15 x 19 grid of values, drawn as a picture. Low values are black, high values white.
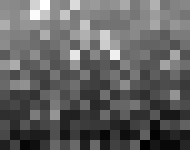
Slope: up to the top. Odd rows or columns: none. Calmest part: top right.
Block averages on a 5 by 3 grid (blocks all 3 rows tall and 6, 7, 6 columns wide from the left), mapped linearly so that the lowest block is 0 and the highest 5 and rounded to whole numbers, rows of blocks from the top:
544 / 343 / 322 / 111 / 000
